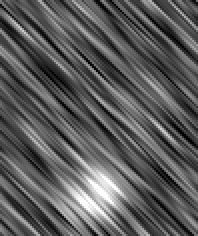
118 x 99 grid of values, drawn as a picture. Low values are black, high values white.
Grain: diagonal, down to the right. Bumps: one, in the bottom middle. Odd rows or columns: none. Ninth with the highest average: bottom middle.
